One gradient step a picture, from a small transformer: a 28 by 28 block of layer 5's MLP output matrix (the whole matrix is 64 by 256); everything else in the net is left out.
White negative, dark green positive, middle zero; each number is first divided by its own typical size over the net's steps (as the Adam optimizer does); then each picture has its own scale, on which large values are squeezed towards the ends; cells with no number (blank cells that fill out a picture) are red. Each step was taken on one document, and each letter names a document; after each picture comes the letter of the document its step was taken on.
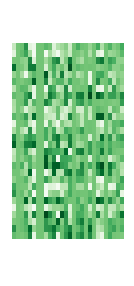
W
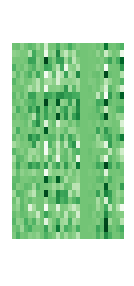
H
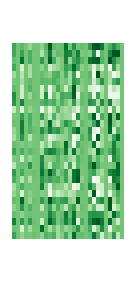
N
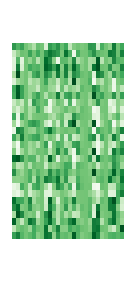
N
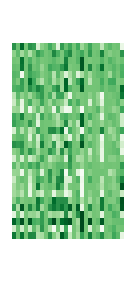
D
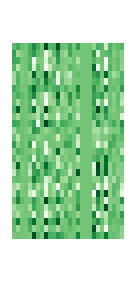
H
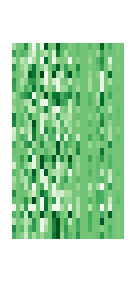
W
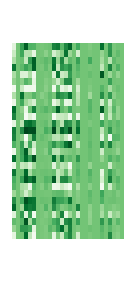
W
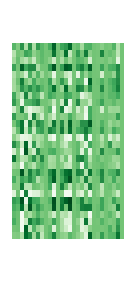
D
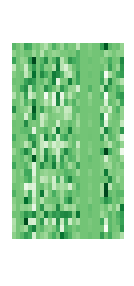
W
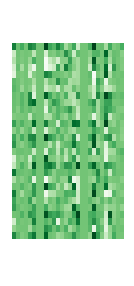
H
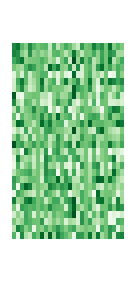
N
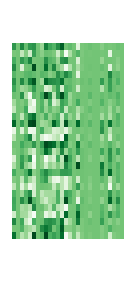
W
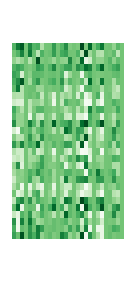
D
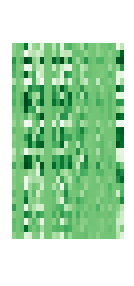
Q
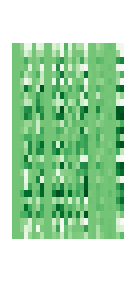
Q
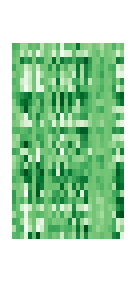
Q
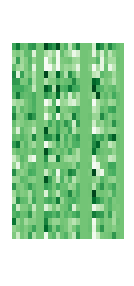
H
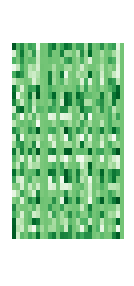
D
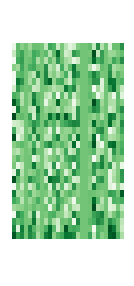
N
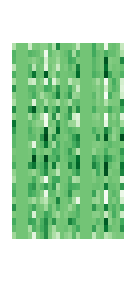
H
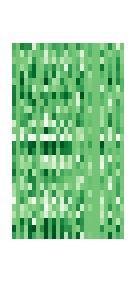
W
